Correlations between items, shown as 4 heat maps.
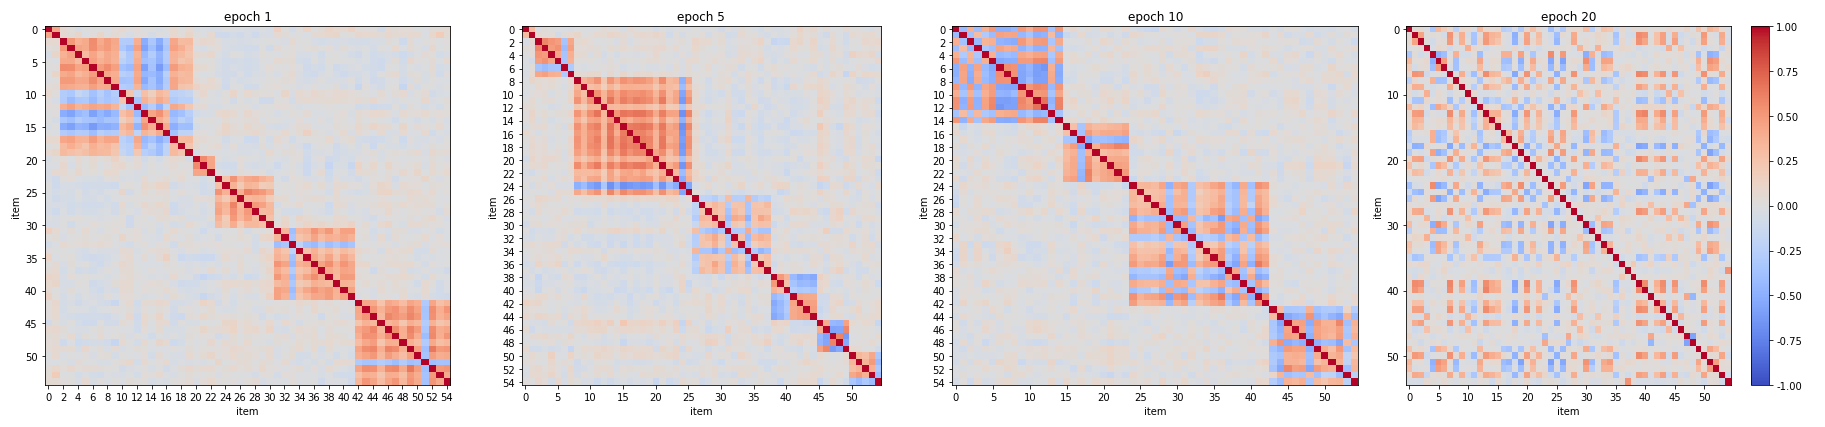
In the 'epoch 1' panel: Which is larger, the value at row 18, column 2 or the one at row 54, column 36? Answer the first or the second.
the first
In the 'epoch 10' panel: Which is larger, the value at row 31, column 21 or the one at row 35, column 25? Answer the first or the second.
the second
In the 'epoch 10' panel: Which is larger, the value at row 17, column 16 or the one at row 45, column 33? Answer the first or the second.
the second
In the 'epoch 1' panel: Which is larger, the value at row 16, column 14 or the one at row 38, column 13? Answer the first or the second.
the first
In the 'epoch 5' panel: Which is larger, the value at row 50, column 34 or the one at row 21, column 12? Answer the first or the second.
the second
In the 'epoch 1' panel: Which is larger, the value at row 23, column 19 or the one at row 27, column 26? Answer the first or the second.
the second
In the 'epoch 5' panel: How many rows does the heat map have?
55
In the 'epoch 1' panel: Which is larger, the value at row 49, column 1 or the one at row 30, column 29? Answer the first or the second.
the second
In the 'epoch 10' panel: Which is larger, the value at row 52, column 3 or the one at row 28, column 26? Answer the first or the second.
the second
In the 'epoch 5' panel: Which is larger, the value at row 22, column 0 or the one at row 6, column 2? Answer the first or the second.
the first
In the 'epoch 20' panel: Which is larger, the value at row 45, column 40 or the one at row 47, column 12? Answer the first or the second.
the first
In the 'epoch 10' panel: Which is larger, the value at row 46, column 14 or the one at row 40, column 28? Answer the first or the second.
the first
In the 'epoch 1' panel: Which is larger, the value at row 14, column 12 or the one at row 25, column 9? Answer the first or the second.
the second
